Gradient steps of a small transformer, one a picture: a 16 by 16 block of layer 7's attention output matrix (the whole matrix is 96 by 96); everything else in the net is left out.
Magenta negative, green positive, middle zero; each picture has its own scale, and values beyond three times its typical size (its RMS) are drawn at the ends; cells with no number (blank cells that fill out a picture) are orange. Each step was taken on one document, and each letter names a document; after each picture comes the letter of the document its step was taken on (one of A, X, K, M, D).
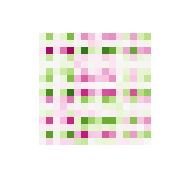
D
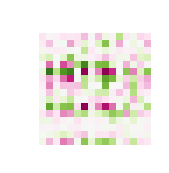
D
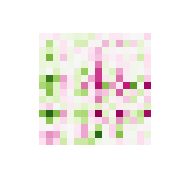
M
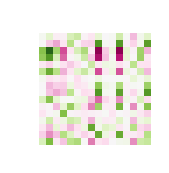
M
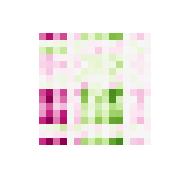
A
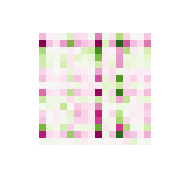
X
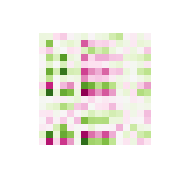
D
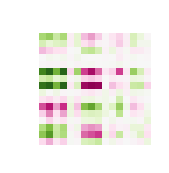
A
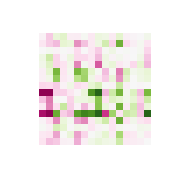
A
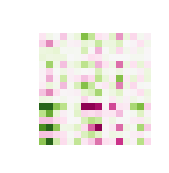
A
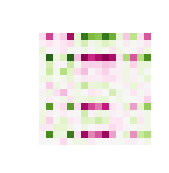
D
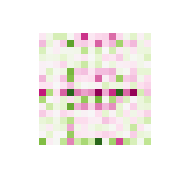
X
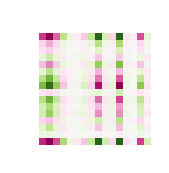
M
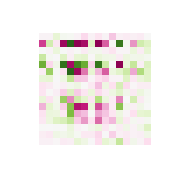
X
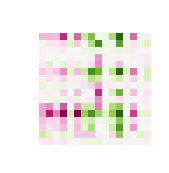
A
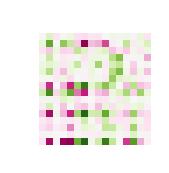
D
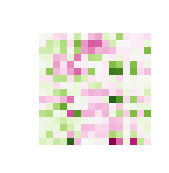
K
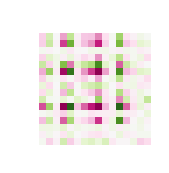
X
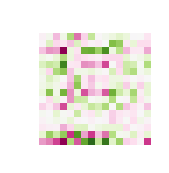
K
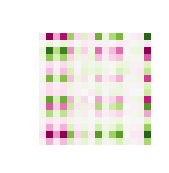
M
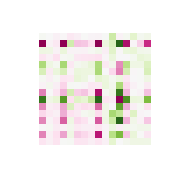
X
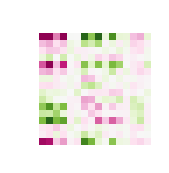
A
